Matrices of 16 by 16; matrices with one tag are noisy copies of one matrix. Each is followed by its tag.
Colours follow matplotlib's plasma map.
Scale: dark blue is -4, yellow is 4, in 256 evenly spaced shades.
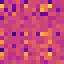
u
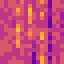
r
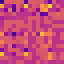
u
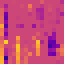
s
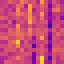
r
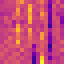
r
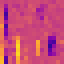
s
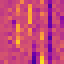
r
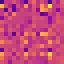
u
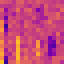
s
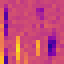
s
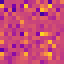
u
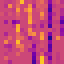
r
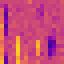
s
